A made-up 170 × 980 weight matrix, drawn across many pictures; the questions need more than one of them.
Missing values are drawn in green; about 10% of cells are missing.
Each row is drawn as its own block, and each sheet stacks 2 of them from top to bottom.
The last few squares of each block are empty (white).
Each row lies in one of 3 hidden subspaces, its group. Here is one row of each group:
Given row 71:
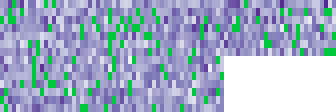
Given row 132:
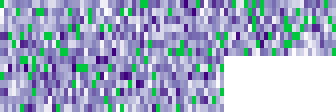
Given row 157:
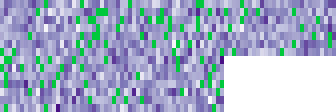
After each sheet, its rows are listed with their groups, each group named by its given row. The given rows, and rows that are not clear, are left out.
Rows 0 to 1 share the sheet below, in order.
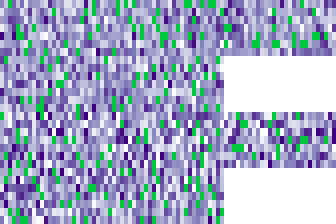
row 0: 71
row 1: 71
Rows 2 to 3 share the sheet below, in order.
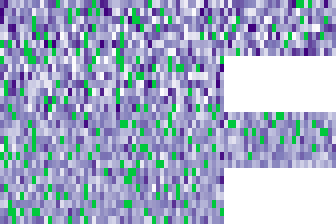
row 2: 132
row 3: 71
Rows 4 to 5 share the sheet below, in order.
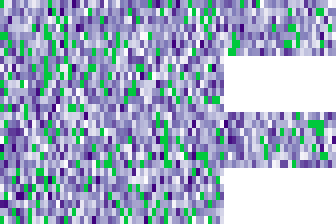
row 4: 157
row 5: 71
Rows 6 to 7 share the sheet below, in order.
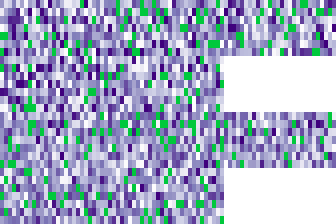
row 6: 71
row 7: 157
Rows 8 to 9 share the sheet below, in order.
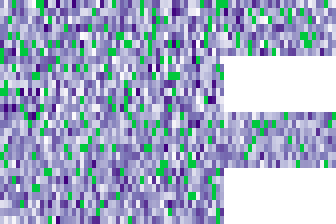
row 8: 157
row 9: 157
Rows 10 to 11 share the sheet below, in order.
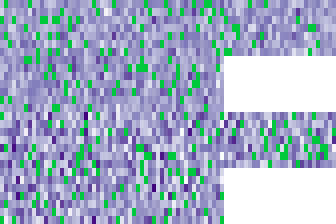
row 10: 132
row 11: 71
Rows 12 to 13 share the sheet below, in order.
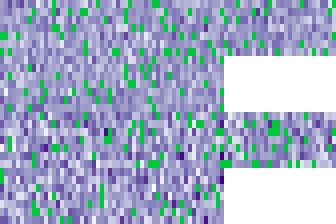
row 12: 71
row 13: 71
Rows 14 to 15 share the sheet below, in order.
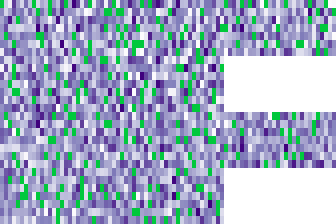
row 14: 157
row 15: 132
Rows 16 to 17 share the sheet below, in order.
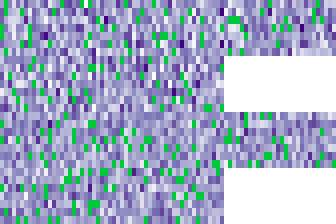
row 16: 71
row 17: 157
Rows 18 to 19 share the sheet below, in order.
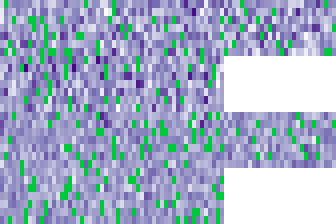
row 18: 132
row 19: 132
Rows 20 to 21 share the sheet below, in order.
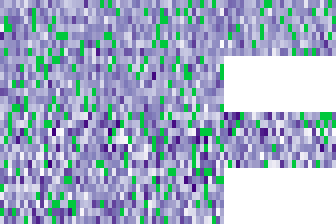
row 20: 71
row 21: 71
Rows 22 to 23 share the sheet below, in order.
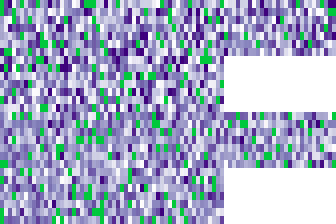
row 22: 157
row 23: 157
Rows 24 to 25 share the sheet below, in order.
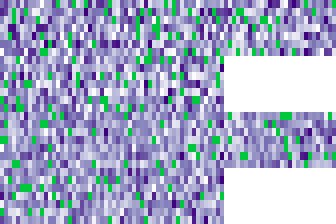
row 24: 132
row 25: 71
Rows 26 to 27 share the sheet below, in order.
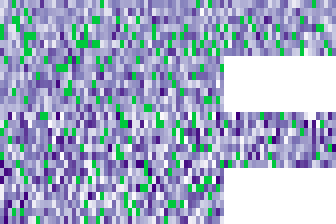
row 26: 132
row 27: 157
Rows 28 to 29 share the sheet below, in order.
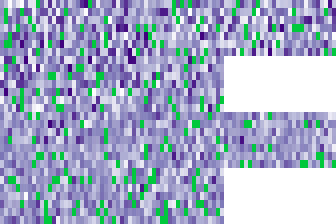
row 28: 71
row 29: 157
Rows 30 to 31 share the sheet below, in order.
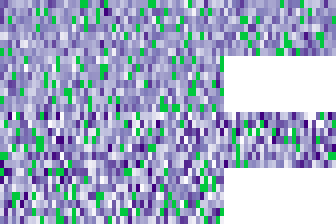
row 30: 132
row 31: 157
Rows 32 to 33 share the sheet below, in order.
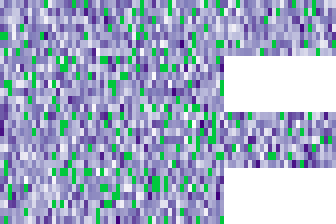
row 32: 71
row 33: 132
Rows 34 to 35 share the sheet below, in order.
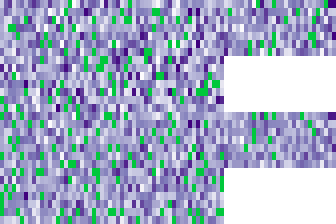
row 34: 157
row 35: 157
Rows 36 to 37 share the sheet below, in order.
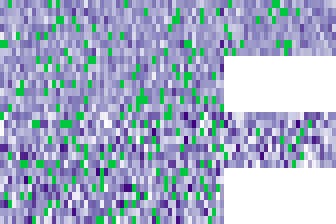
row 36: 71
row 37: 132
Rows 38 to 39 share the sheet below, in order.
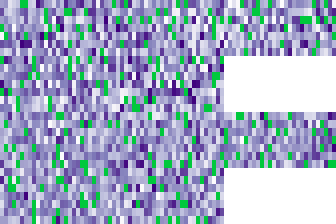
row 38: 71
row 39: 157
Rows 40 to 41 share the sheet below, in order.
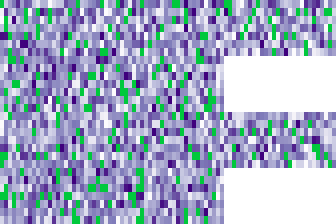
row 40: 132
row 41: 132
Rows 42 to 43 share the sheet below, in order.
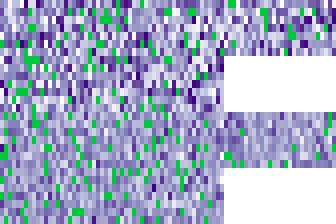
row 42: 71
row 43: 71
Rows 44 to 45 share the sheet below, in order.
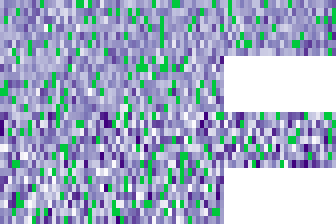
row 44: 157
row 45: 132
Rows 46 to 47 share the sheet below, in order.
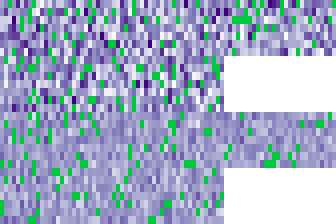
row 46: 132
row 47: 157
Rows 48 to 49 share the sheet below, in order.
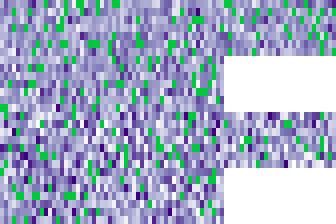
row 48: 157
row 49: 132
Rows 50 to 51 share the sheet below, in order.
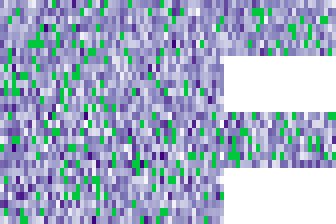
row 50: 157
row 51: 71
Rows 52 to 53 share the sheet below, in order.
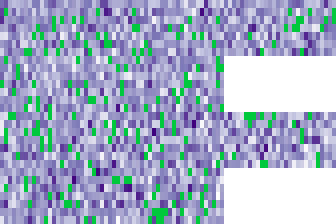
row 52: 132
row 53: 132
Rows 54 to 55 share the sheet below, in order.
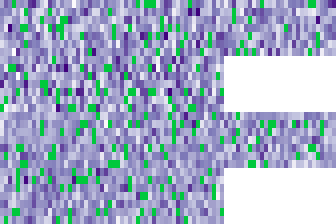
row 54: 157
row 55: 132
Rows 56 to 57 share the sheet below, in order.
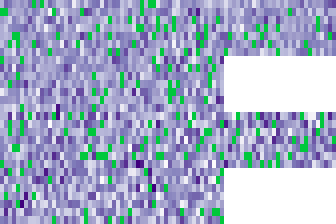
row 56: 157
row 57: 157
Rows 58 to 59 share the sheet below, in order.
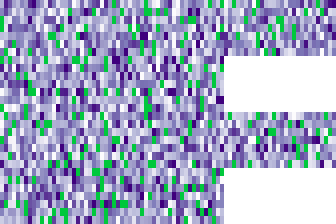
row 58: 157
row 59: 132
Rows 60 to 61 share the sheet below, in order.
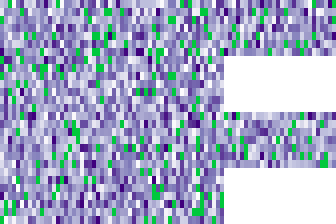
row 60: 157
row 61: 157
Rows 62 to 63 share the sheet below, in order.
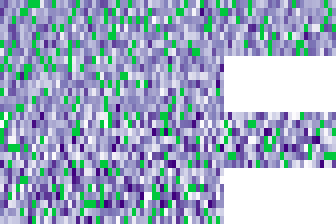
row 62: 132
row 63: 132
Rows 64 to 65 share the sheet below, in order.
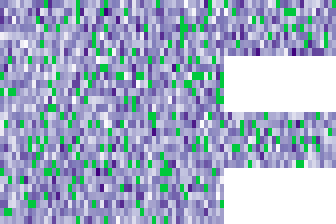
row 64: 132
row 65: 132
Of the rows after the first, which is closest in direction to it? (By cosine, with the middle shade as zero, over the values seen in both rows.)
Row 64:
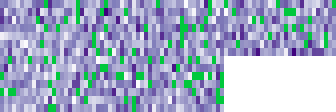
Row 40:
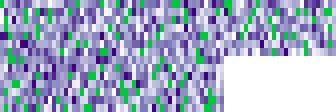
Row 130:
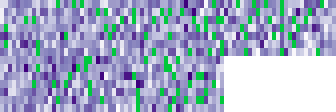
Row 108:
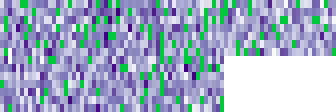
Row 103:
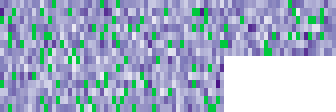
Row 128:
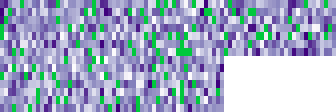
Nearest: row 128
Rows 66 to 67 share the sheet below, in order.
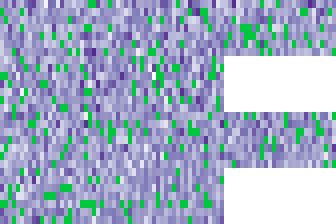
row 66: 157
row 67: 71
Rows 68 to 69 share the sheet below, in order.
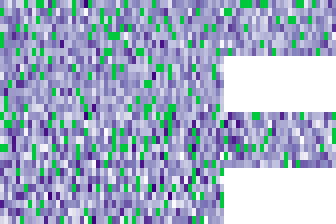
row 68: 71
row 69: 71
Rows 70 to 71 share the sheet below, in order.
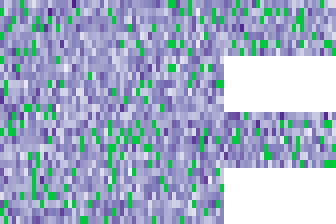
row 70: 157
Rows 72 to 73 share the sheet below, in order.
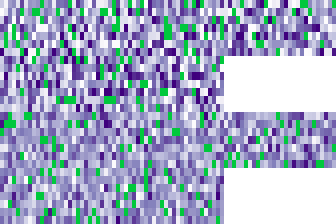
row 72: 132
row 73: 132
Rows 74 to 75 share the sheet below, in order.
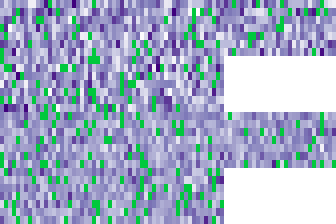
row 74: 157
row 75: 71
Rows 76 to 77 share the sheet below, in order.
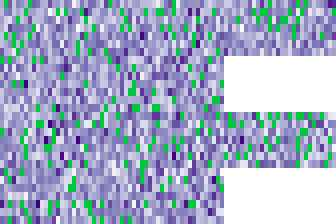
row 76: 157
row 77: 157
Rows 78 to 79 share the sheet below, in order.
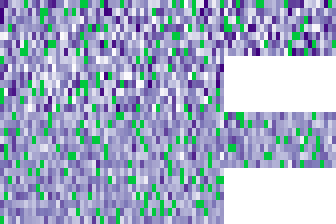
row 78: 132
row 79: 71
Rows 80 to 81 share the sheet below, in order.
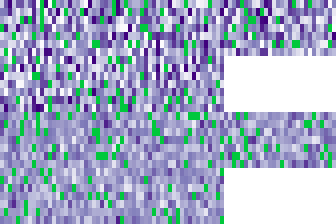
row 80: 71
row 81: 132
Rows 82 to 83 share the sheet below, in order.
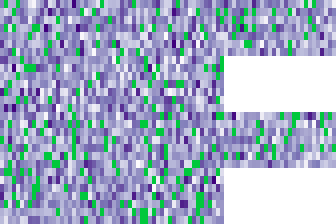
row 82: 157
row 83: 157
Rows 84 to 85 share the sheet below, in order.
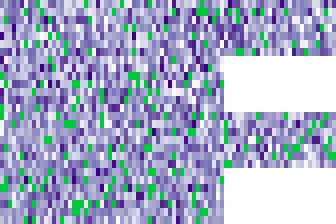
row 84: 71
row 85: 132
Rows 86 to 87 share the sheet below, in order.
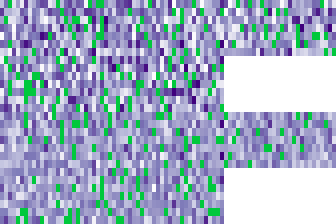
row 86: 71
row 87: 71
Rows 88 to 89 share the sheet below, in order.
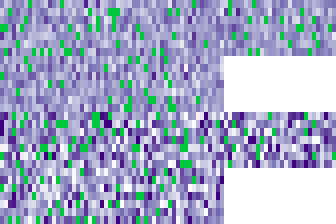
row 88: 71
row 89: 132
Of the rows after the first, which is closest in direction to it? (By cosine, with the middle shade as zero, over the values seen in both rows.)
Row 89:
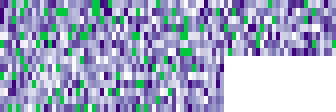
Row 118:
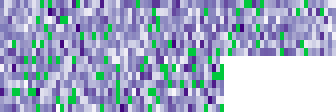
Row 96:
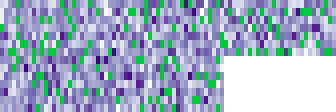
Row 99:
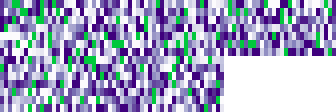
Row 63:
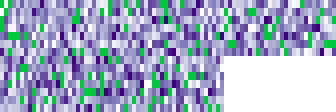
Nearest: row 99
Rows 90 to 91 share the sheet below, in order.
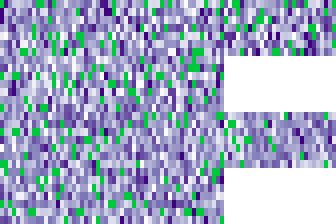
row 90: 132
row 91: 71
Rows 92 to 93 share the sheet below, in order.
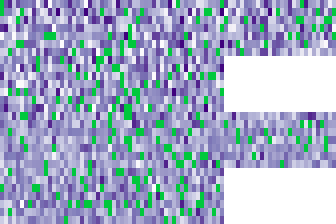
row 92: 71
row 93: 157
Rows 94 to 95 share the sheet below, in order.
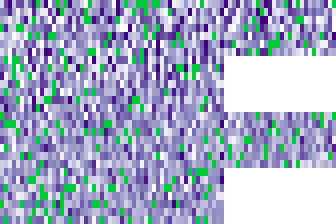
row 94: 71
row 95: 71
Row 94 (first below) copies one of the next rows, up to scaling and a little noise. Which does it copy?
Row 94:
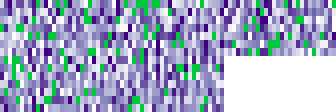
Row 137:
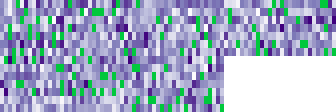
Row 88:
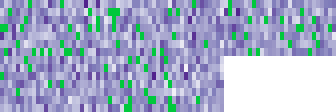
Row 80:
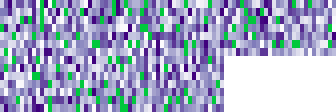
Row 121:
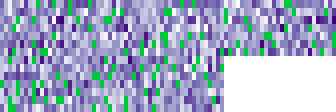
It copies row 80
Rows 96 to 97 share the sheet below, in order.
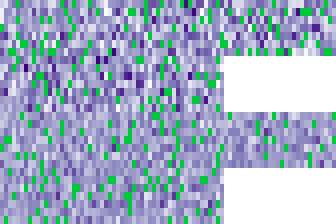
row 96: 132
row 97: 132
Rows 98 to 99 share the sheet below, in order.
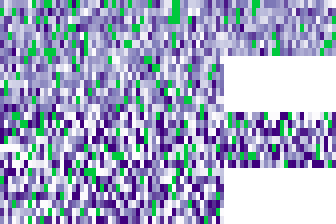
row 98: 157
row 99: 132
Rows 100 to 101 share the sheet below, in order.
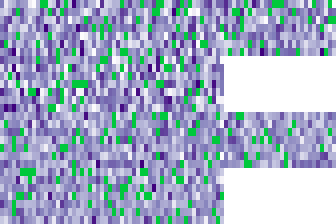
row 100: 157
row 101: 71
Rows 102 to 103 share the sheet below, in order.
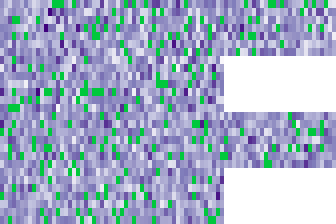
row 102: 157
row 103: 132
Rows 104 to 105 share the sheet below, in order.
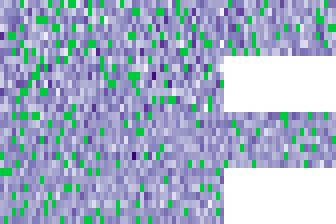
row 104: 71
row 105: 132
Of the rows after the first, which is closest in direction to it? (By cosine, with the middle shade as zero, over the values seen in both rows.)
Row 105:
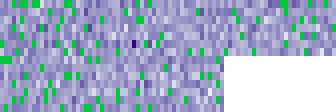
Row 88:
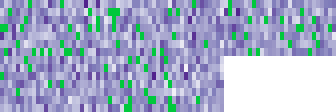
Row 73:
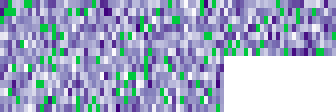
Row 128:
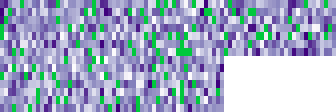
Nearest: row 128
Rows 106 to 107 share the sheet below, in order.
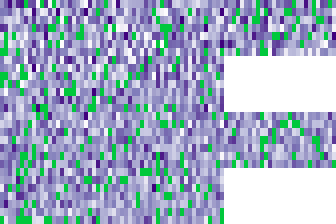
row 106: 71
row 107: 71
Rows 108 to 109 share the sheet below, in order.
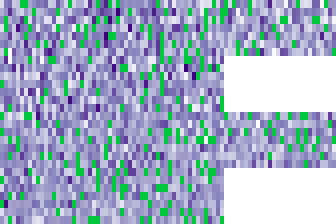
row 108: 71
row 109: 71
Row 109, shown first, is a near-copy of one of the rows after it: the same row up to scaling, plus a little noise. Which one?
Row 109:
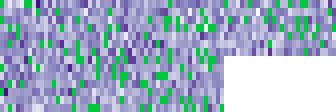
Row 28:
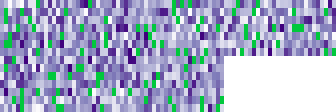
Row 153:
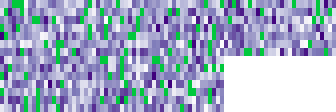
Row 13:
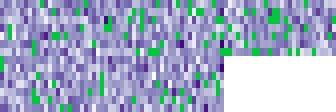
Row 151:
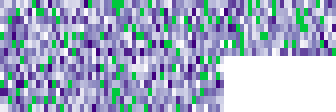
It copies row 28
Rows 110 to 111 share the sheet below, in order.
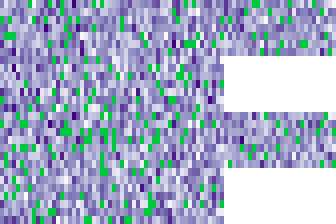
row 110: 157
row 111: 157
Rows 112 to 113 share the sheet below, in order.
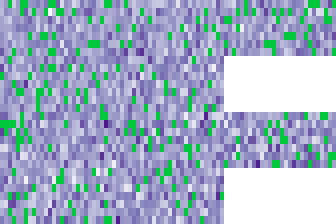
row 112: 157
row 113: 132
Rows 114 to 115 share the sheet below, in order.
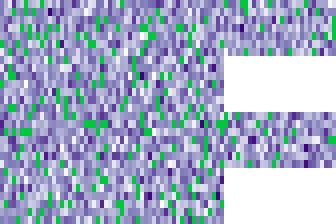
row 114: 157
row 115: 132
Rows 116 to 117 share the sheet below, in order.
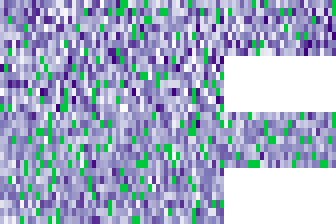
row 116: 157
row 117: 157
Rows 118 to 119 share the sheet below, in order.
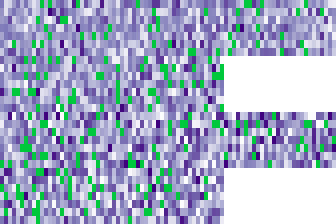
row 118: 157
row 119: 157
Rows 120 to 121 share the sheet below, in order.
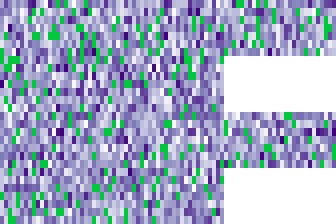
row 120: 157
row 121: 71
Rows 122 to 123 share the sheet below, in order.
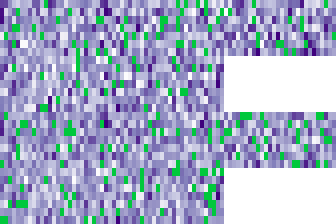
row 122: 132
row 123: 132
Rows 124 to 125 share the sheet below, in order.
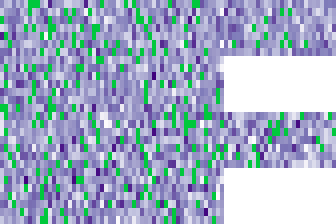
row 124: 71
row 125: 132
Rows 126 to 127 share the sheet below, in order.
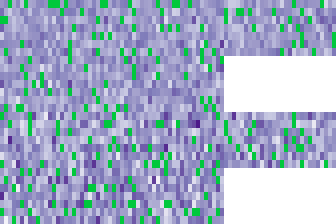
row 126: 71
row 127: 157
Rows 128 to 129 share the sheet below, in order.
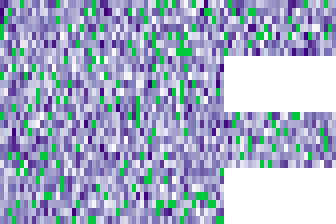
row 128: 132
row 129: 132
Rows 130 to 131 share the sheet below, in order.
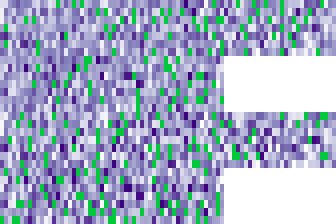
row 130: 132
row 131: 132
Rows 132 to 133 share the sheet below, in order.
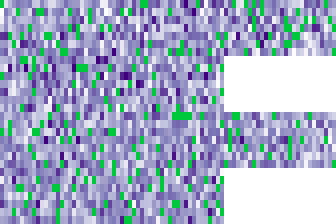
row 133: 157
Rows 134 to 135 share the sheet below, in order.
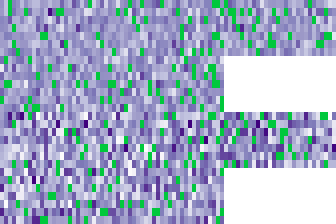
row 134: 157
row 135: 71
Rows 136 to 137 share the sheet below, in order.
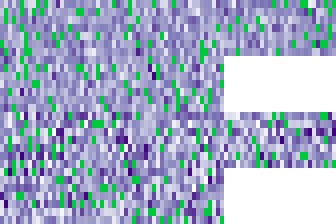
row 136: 157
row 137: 71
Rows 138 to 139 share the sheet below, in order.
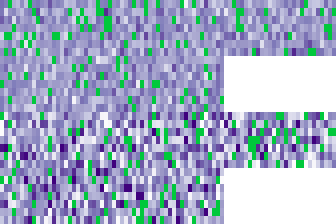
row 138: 132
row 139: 132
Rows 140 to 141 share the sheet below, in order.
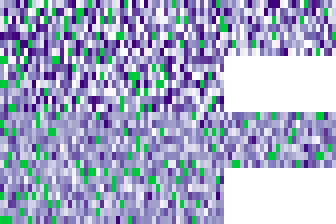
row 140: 132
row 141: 132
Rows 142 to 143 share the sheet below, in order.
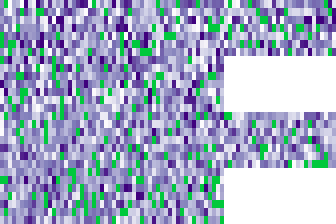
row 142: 71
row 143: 132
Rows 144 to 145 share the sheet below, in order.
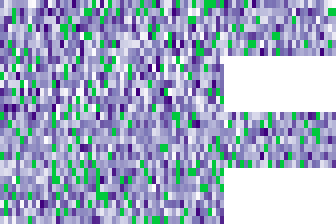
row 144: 157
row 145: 157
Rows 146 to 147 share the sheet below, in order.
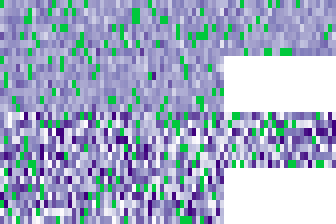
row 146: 71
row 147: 71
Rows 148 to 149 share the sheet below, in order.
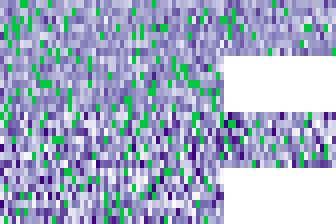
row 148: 71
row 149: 71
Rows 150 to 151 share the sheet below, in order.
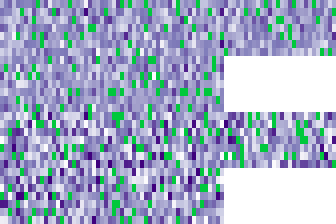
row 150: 71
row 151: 71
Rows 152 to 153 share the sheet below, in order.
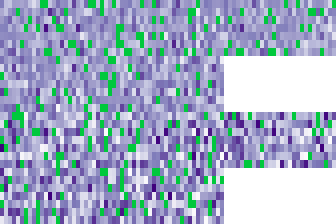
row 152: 157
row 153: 71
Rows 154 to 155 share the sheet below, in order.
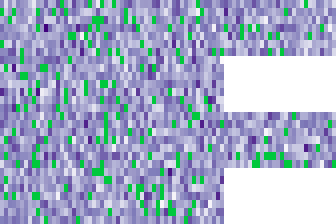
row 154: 157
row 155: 132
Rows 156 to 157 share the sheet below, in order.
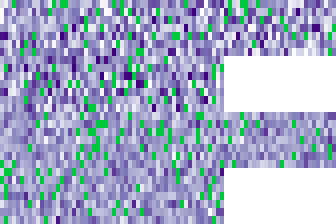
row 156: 132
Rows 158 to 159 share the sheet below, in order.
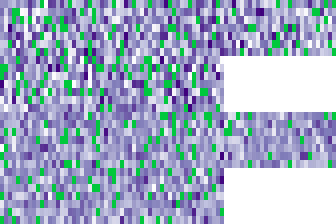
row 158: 157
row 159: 71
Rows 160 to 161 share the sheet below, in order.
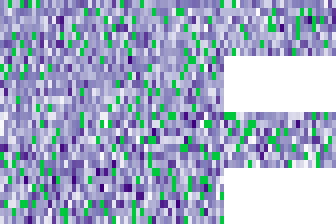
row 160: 71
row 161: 132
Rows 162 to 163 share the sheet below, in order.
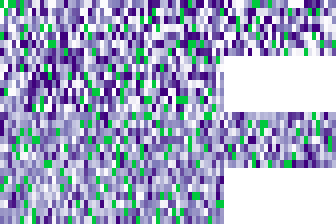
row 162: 132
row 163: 132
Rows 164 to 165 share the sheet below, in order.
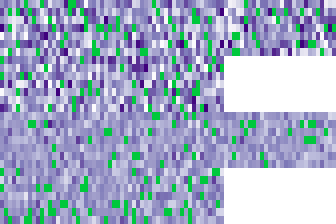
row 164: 71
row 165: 157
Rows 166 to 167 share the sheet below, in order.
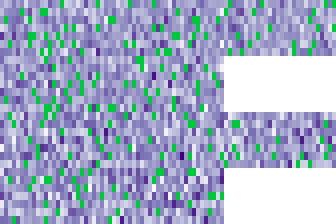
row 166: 71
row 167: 71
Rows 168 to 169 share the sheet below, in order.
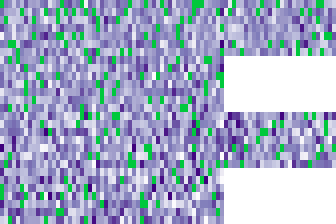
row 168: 71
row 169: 71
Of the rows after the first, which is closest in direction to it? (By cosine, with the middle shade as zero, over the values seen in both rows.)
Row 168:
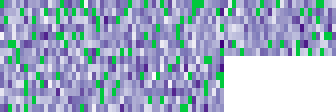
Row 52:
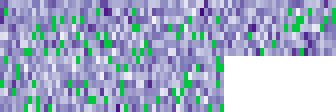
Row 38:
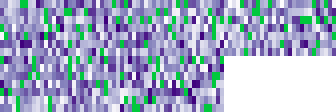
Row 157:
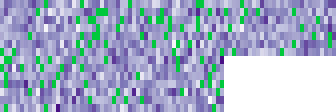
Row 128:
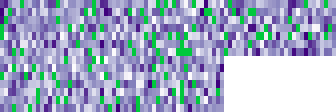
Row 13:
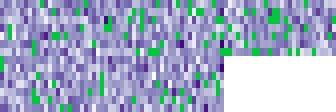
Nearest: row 13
